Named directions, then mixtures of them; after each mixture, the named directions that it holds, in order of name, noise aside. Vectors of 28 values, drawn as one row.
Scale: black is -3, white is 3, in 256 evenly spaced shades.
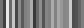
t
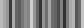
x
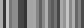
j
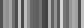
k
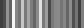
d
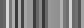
k, t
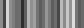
j, k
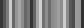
x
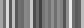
t, x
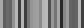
k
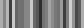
t, x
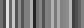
t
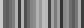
k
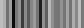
d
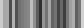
x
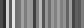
d, t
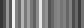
d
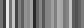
t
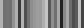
k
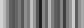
d, x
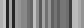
d, t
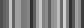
x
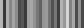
j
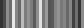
d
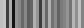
d, t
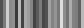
k, t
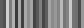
k, t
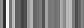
j, t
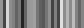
j, k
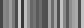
k
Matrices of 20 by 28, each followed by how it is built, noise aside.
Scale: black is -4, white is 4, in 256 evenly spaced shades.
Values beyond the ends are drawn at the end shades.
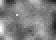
smooth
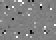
sparse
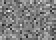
noise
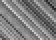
Toeplitz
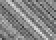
Toeplitz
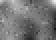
smooth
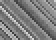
Toeplitz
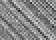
Toeplitz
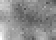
smooth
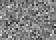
noise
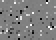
sparse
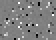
sparse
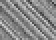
Toeplitz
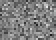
noise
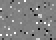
sparse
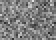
noise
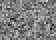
noise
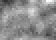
smooth
